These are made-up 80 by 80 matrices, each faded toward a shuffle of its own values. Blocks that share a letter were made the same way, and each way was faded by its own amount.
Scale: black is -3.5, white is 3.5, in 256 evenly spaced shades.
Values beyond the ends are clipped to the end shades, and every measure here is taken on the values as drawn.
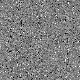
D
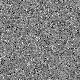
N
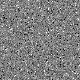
D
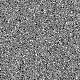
N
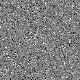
D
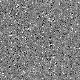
D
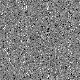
D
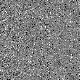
D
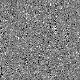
D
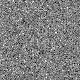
N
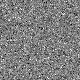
N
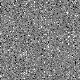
D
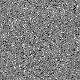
D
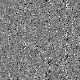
D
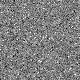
N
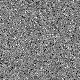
N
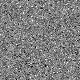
N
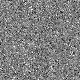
N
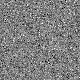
N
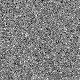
N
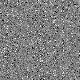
D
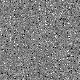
D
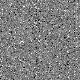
D
